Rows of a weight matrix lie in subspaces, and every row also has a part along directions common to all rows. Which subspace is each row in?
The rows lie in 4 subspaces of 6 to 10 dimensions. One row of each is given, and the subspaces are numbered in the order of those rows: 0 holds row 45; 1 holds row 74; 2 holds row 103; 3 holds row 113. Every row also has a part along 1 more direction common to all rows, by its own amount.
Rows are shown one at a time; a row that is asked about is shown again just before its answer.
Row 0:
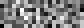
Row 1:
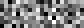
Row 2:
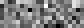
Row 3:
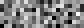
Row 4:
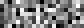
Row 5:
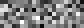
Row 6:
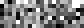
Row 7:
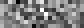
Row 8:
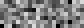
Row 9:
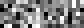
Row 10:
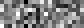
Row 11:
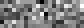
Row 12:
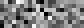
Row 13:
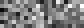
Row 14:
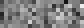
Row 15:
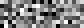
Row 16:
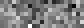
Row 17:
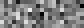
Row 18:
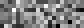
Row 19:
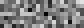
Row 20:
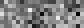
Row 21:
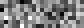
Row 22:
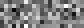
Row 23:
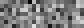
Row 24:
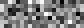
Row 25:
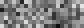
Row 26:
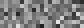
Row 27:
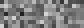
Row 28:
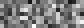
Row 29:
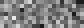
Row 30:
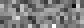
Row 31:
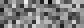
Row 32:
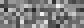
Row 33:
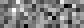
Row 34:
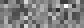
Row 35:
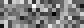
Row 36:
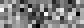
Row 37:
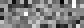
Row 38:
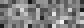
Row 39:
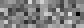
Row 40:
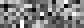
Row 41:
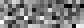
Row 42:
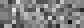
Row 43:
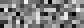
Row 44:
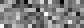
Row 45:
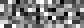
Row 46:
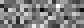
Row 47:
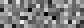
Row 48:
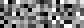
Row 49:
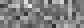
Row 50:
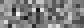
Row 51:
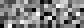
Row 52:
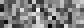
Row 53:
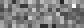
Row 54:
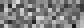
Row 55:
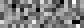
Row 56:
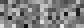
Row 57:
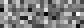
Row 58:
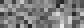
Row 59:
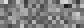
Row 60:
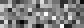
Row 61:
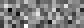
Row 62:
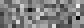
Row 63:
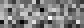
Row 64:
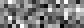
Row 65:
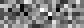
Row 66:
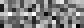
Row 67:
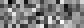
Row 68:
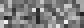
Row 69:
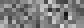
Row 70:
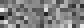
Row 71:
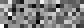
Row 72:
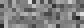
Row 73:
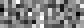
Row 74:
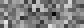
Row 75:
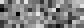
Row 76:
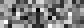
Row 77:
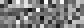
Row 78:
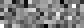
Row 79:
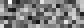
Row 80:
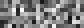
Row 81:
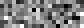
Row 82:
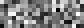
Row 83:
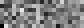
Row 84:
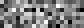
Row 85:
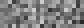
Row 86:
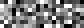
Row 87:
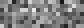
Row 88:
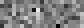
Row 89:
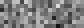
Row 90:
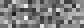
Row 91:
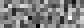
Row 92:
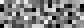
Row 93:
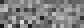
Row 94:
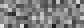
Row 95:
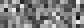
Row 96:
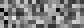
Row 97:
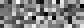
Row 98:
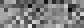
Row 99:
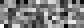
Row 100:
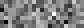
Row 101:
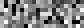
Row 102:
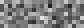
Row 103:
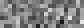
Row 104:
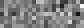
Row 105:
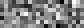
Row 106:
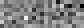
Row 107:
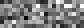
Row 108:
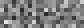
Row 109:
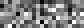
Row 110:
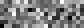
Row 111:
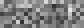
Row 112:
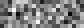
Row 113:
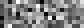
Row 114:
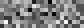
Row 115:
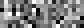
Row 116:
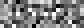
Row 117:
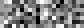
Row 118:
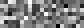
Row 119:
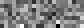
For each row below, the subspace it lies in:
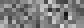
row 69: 0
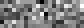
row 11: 3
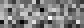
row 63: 0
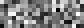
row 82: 3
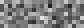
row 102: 3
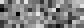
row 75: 3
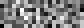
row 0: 3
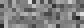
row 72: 1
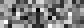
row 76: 1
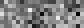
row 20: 2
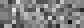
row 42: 0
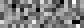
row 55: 2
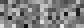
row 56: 0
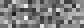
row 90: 2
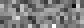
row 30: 2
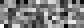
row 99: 2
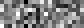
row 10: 0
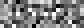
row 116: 1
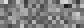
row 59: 0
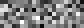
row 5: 3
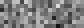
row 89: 3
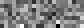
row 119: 1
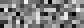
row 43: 0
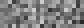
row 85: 2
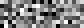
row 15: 1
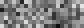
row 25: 3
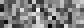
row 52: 1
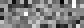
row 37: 2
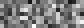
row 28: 1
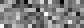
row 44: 2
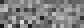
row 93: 3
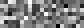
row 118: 3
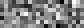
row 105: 2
